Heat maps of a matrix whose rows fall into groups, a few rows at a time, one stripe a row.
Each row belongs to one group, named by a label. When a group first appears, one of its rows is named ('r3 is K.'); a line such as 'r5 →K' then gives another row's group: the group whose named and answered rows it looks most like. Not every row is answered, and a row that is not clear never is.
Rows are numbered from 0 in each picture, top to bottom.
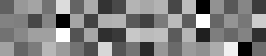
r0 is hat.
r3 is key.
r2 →hat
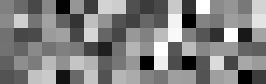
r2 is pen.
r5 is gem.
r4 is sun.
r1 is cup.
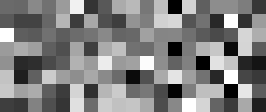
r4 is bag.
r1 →pen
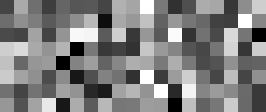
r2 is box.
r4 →gem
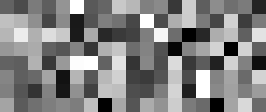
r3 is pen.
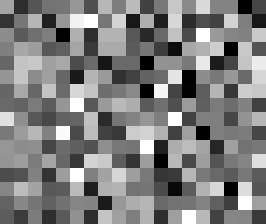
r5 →cup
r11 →cup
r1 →box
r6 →sun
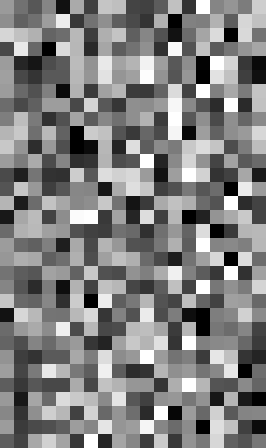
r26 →key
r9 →cup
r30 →bag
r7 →pen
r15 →box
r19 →pen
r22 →box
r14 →key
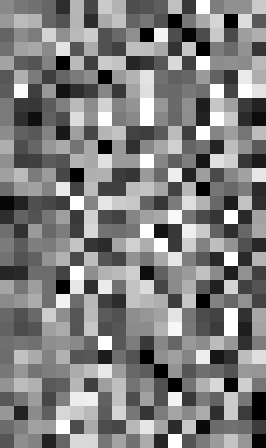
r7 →bag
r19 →sun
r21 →hat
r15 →pen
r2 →sun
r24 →key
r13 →hat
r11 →bag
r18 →pen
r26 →cup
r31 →box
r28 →box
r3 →hat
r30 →hat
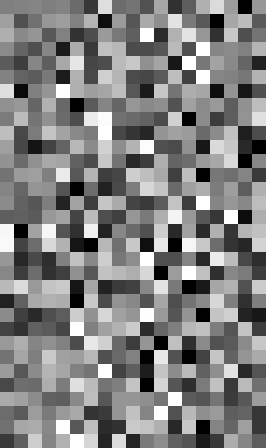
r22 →bag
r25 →sun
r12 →hat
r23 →sun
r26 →key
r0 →key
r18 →bag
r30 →hat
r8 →cup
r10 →bag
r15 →pen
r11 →key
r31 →box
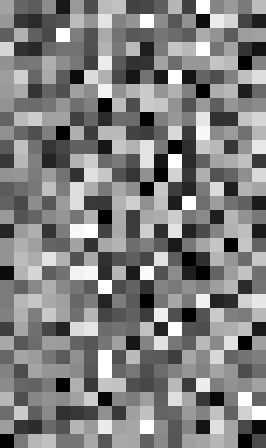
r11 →box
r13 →sun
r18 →sun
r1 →bag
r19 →box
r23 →box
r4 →key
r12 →cup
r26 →key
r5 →cup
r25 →key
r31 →gem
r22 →sun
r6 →bag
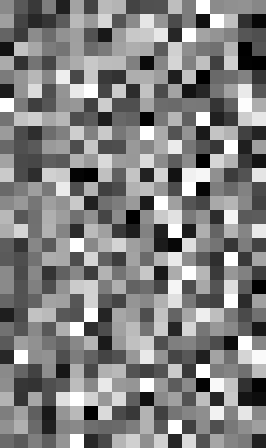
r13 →hat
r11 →bag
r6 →box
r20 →box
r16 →cup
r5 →hat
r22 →gem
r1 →bag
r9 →bag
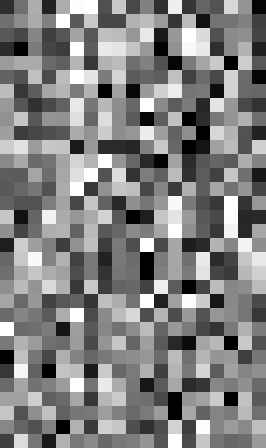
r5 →box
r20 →sun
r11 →cup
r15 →key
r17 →box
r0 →box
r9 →bag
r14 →pen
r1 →hat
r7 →bag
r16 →pen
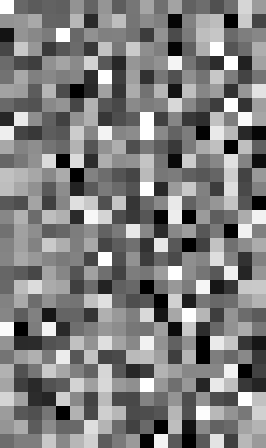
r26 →key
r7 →pen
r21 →cup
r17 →sun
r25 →hat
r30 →cup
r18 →key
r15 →cup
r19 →pen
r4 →pen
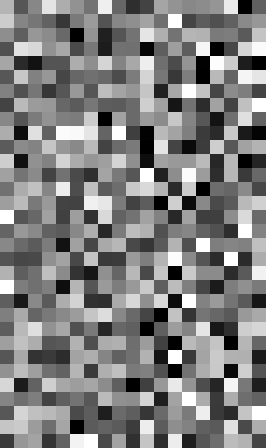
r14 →cup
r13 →hat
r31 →box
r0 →key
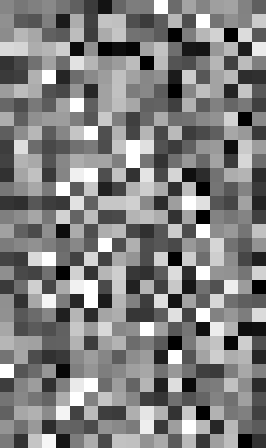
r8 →key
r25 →box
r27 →box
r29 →hat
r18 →gem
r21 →gem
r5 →gem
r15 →hat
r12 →box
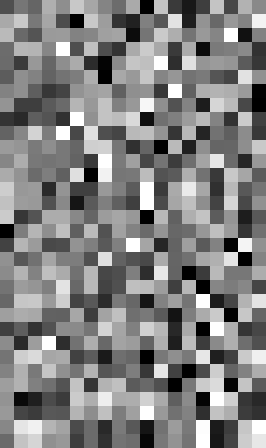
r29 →bag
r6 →box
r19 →sun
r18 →key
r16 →gem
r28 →bag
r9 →hat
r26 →sun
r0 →sun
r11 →key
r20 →hat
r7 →bag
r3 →hat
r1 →cup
